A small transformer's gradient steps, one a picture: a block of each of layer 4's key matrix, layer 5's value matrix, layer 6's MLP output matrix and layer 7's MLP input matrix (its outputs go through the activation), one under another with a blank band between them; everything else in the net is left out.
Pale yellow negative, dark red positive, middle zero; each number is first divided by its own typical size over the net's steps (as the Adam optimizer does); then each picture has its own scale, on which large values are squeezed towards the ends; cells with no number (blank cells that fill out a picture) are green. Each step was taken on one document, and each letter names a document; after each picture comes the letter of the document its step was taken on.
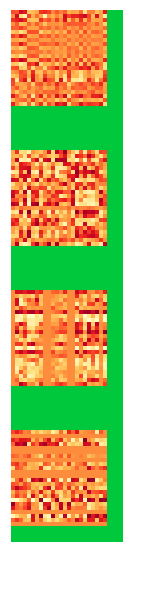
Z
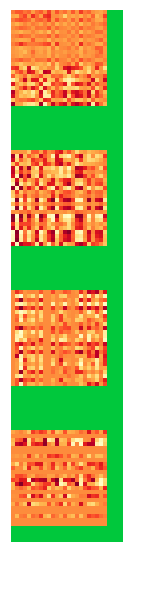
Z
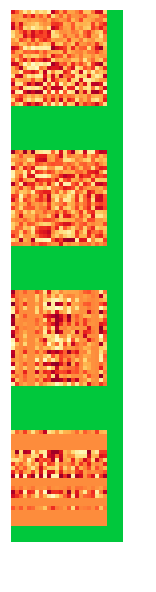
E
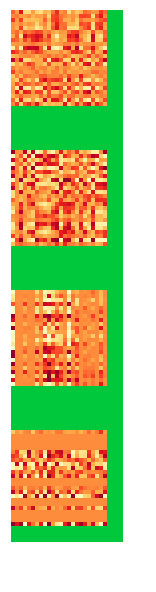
E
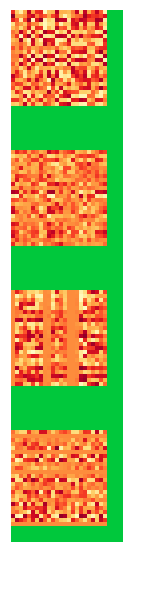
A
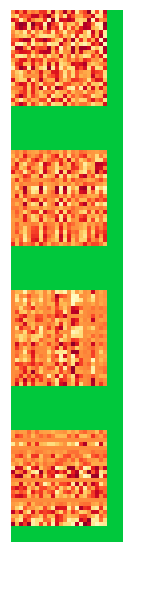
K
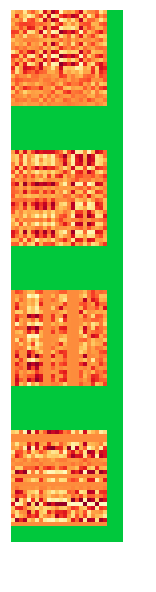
A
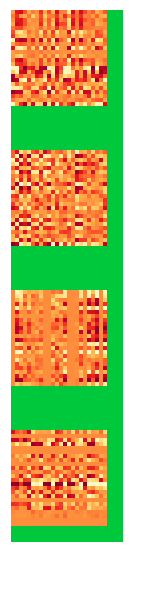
Z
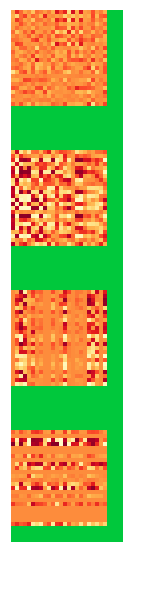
Z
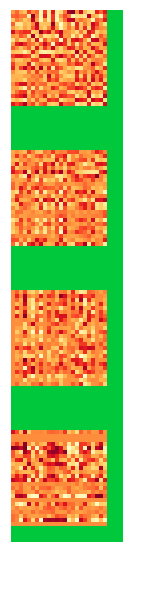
K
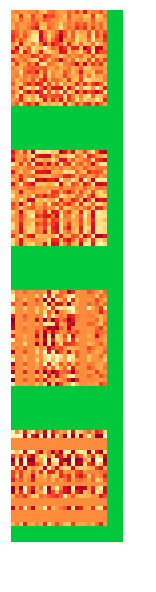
E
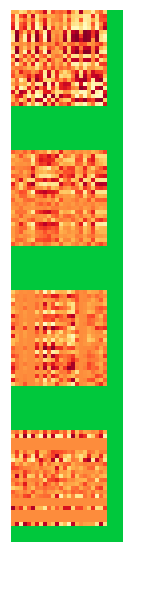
E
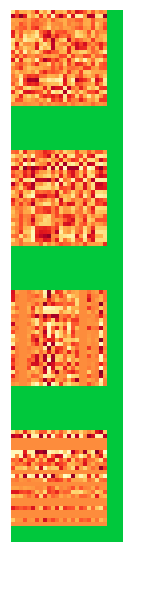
E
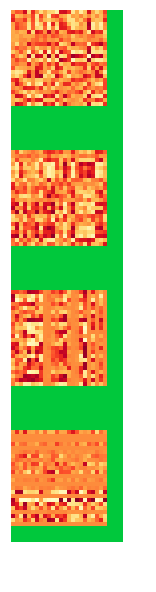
A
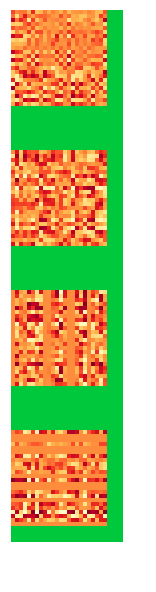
A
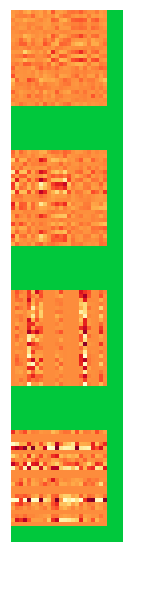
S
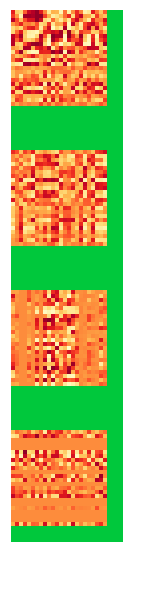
E
